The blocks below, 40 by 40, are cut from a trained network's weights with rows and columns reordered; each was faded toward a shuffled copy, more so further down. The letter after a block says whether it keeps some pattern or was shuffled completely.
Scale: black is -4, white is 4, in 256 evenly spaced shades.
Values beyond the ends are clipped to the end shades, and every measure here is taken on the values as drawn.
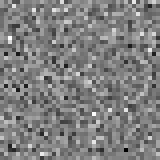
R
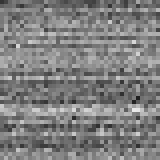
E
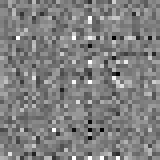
E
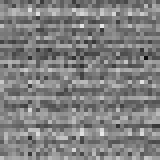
E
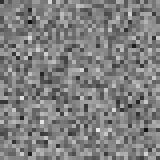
R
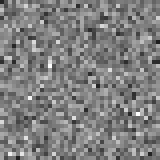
R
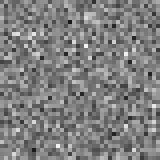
R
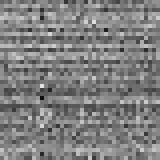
E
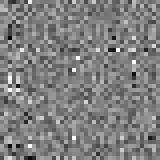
E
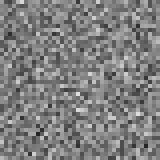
R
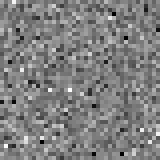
R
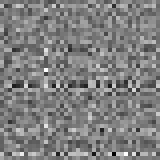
E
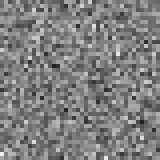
R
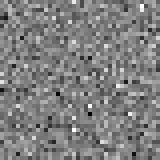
R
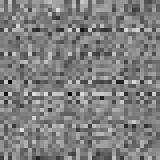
E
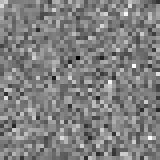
R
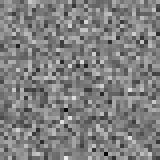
R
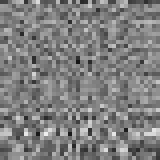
E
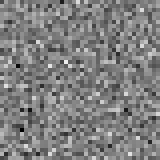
R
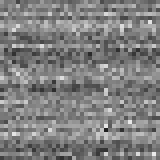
E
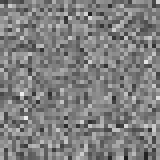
E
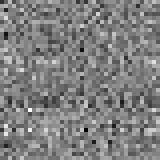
E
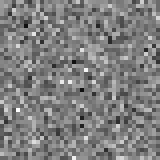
R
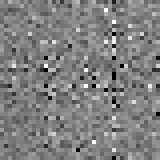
E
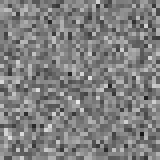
R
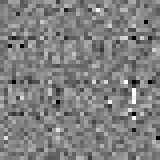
E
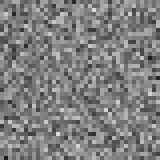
R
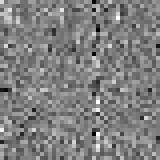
E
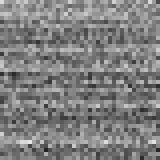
E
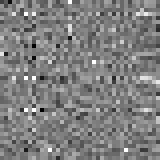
E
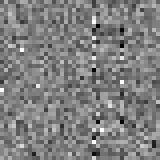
E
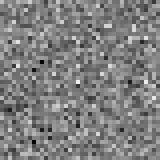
R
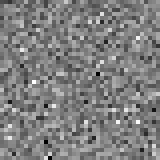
R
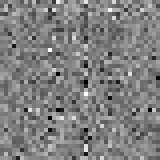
E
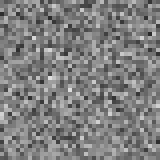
R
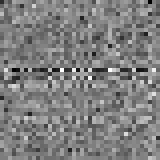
E
